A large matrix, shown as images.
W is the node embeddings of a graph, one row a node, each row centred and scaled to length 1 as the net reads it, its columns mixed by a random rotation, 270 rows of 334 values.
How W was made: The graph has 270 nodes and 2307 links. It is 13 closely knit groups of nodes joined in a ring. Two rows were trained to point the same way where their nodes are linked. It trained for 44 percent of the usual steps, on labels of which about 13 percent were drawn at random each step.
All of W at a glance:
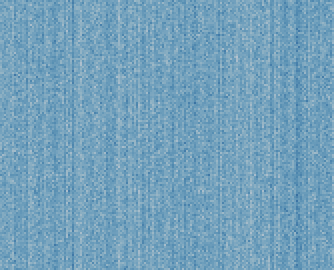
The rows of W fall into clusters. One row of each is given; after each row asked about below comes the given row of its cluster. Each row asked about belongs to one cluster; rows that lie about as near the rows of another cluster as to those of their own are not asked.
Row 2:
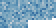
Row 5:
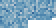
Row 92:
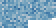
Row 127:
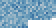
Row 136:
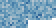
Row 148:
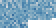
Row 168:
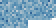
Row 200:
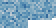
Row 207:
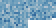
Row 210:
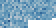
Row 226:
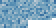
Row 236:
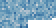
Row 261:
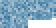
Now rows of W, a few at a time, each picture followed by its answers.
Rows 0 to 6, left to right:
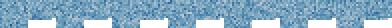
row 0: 136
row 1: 261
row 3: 168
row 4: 148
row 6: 127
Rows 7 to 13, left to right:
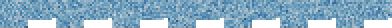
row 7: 210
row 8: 200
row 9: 127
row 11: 236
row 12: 261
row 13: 210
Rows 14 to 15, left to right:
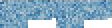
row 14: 168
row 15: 261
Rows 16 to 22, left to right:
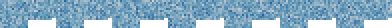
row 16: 261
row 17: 92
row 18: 136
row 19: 168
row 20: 261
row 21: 210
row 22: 210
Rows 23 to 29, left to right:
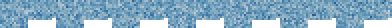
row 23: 236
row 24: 2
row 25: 136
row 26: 236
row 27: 136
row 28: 207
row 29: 261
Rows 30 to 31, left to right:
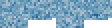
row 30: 136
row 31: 236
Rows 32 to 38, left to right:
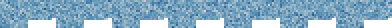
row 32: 2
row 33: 92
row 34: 261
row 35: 261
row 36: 168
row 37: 236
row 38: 261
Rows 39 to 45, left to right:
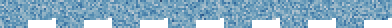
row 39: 92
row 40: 200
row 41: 168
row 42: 207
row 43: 226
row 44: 210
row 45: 5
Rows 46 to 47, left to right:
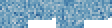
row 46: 236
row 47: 226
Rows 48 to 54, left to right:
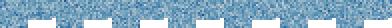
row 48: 236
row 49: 92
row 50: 148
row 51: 207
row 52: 148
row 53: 2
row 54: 226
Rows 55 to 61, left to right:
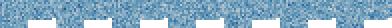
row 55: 210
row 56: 127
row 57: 148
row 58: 210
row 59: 200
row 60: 148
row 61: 261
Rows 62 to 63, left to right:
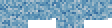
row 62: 261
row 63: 207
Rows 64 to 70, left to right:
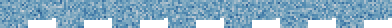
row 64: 207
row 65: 127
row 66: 92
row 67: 5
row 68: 261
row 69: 200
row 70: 200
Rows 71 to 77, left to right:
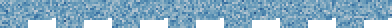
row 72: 210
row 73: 2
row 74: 236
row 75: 168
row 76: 5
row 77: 5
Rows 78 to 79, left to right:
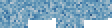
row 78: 261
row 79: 207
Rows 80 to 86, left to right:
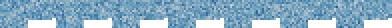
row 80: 136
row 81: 261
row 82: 261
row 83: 168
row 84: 207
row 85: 236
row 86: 2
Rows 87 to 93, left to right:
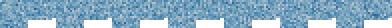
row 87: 168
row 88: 261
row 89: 5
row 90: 5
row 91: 210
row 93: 236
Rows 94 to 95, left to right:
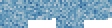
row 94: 168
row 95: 148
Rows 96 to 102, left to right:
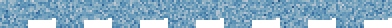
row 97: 2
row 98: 2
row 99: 210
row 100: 226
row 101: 210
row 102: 2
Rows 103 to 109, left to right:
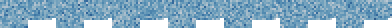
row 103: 127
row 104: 207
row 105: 127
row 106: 127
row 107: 148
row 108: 92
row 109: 136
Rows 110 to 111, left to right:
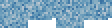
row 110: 136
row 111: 5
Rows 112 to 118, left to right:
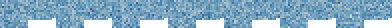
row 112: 92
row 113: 210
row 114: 261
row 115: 236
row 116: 2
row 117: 148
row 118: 168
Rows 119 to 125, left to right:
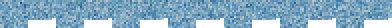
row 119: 200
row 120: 136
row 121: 127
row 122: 5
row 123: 148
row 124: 136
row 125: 236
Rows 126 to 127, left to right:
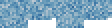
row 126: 136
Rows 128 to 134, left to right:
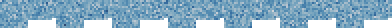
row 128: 168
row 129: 200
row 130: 226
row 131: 5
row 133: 148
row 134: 168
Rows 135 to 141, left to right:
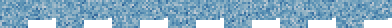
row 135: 127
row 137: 226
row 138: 5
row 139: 210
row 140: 236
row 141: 148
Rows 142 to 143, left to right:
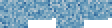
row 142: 261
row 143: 136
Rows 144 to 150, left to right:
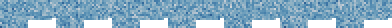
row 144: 261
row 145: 200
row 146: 5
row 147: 5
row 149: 261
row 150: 2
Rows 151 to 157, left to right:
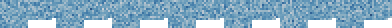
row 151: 2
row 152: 168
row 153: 168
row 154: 200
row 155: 236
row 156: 127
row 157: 92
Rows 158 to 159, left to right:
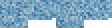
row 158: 5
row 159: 210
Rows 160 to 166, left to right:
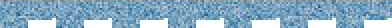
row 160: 5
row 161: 2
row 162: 207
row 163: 236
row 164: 200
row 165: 5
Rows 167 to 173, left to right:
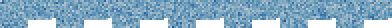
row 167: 168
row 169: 5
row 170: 200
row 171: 236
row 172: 207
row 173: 136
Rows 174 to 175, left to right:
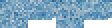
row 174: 236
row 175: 236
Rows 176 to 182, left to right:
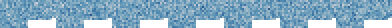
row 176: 148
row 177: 207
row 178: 92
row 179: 92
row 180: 92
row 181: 210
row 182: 5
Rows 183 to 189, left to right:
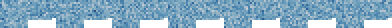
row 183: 2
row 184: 207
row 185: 92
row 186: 261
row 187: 136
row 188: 148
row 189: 261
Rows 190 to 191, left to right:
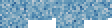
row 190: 136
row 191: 136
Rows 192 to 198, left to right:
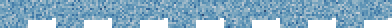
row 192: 136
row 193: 168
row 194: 168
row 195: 207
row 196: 2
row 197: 5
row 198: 168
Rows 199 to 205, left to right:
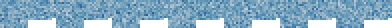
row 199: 226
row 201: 207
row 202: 127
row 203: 136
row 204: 92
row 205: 2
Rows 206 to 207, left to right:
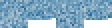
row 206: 127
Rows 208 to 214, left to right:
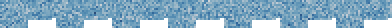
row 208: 236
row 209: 168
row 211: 136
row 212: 92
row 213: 200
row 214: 210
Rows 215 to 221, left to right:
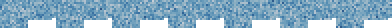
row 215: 236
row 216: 210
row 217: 136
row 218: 236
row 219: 261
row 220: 200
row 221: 92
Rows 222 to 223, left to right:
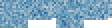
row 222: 207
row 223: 200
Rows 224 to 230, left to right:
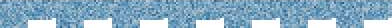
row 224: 168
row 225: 200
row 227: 236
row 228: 92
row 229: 226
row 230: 200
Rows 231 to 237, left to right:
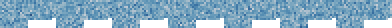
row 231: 5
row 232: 136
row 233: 207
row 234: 148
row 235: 136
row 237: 210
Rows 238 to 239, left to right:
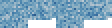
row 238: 207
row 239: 210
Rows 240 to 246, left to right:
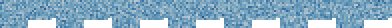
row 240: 168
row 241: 92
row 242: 207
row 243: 210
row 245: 5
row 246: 226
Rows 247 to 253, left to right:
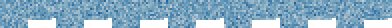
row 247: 207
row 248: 168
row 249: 226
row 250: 136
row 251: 200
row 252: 168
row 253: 127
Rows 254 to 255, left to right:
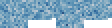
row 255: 207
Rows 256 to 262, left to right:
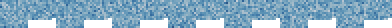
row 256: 2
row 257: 226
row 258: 136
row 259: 2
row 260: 168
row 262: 136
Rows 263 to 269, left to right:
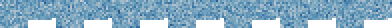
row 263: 5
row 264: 2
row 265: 261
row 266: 168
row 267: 261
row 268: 200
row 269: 226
